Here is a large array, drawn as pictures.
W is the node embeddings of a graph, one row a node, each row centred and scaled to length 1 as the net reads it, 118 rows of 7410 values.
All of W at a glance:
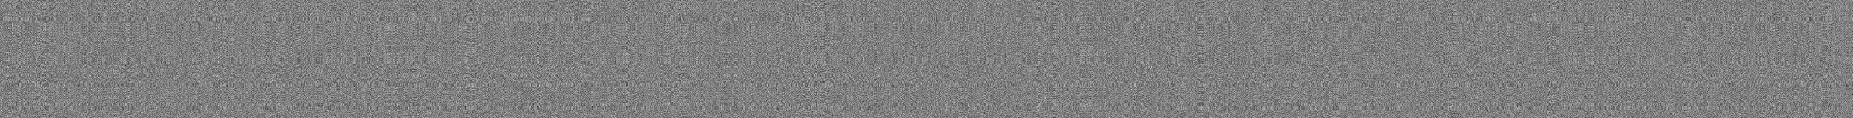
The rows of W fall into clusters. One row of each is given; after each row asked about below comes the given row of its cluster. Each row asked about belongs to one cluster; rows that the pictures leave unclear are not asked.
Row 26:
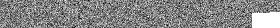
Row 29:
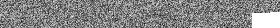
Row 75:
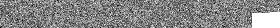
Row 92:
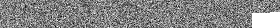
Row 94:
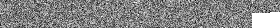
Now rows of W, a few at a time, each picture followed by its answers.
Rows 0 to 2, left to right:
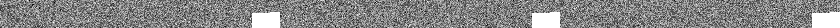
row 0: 75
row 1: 92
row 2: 26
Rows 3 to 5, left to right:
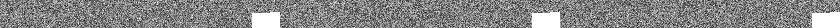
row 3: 29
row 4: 29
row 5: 92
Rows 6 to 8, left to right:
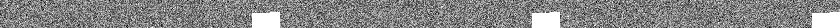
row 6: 26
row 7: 92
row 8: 92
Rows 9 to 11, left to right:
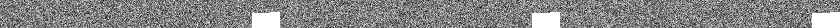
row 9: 75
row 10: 92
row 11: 29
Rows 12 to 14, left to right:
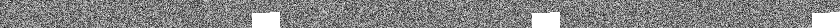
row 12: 26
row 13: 94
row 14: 75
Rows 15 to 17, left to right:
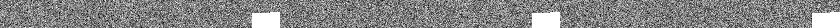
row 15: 29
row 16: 94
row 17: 75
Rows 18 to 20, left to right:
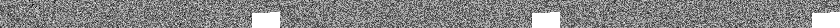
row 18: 75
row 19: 75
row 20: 75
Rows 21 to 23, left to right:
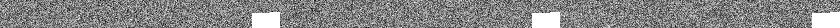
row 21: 94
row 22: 94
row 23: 29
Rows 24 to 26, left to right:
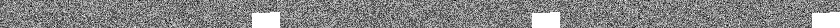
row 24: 26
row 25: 29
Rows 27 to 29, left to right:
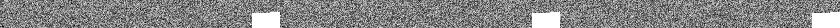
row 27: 26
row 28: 26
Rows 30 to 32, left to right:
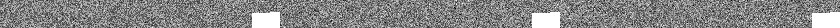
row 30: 26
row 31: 94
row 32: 29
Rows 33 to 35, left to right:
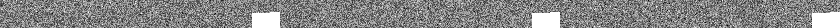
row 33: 26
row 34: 94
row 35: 26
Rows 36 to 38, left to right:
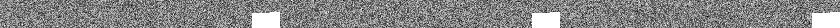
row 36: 92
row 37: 94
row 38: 29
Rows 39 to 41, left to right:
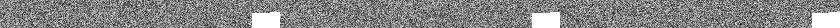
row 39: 92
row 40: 29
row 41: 75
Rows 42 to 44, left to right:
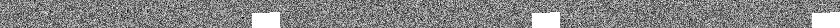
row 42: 94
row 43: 94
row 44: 29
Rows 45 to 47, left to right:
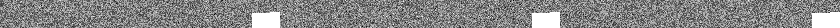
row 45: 26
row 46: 92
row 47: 94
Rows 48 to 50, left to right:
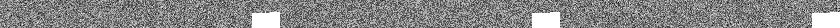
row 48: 92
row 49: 94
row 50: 26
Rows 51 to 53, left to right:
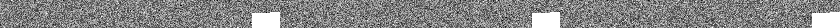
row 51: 94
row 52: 75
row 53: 26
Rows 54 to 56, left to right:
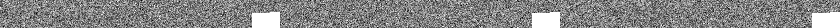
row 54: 26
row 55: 94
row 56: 29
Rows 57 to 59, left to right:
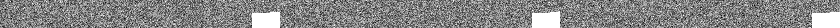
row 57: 26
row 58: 75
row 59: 26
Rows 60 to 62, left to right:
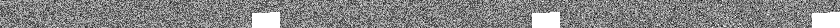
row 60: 75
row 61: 26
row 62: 26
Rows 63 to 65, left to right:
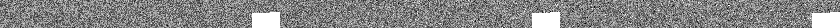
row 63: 26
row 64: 94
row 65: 29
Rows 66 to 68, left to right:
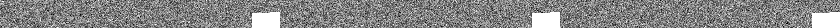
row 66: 75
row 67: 75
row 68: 94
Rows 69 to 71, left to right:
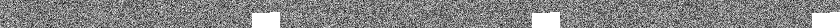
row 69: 92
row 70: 29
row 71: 92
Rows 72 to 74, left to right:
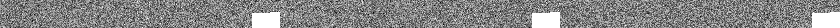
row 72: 94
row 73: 29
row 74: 75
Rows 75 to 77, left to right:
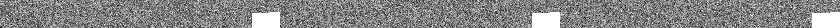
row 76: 75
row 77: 29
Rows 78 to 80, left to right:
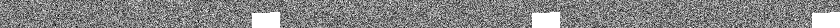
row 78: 94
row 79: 26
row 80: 75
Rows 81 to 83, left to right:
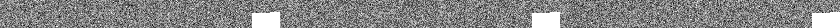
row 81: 92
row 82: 92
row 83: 94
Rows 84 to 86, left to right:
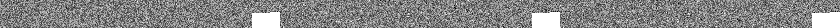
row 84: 94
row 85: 94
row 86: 94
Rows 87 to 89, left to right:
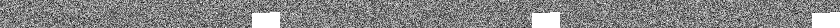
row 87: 26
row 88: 29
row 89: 94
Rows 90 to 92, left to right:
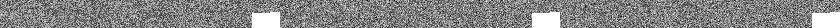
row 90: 29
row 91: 26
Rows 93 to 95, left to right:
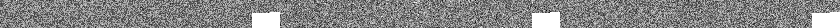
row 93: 26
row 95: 92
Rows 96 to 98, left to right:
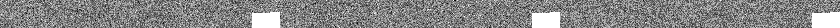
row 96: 29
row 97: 92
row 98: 29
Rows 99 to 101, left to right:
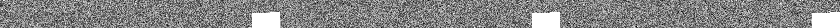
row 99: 26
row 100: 92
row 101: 94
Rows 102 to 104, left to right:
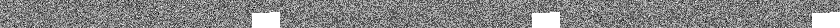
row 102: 92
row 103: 26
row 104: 26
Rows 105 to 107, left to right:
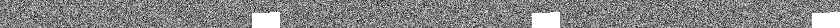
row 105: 26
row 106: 94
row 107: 94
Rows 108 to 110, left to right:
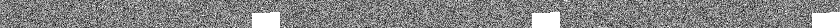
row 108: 94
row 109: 94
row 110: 26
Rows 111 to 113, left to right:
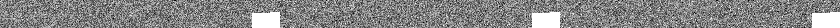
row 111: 29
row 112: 26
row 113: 29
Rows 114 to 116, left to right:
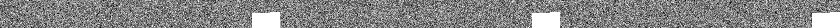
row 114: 75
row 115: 92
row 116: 75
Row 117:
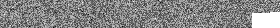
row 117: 29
